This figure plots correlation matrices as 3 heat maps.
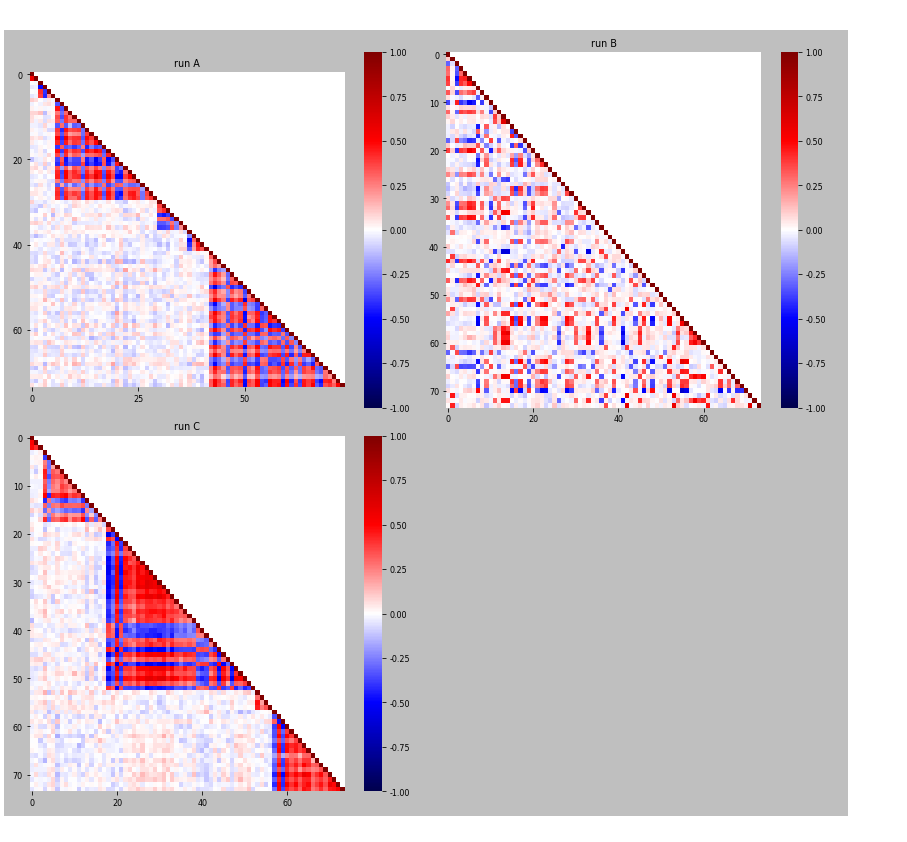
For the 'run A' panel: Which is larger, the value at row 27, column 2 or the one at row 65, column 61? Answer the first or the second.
the first
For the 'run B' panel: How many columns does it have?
74
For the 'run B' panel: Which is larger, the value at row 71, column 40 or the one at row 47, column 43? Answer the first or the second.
the second
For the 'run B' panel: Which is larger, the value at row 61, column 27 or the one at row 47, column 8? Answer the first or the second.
the second
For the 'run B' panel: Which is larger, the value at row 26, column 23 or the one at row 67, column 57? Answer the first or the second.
the second
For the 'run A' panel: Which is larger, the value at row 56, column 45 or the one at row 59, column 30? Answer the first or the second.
the first
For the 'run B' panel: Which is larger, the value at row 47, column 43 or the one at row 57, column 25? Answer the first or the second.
the first
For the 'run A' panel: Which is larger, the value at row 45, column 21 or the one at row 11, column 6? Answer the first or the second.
the second
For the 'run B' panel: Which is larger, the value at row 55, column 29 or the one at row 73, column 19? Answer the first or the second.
the first
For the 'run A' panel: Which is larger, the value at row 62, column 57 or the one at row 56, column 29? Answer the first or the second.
the first
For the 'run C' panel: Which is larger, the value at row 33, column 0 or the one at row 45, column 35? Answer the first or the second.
the second
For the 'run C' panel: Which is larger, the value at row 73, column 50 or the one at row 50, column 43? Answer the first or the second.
the second
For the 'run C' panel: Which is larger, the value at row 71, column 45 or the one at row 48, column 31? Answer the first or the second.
the second
